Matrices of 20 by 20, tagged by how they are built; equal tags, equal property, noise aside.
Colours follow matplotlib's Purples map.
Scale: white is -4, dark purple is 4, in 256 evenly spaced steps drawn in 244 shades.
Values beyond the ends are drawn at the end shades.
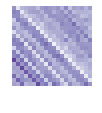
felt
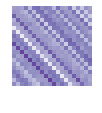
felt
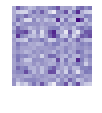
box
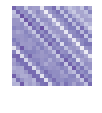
felt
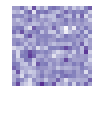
box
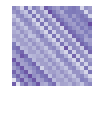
felt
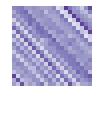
felt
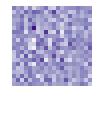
box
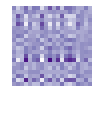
box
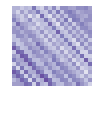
felt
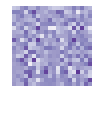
box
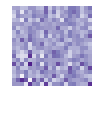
box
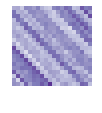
felt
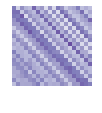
felt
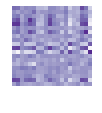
box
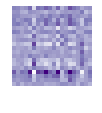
box
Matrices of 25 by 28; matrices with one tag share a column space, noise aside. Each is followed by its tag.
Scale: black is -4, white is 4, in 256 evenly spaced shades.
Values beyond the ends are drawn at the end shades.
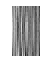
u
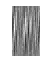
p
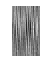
p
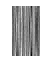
u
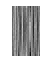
u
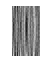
u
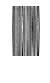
u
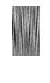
p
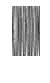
u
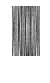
u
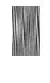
p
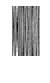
u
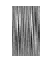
p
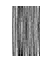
u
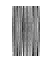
u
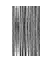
u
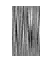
p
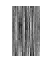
u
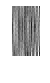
u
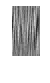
p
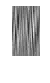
p
